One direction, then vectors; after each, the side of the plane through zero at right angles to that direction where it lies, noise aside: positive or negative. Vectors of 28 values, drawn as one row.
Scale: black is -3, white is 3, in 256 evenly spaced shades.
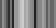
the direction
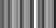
negative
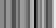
positive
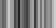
negative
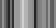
positive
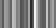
negative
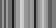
positive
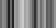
positive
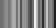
negative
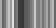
negative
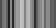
positive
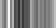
negative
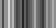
negative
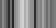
positive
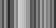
positive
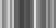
negative
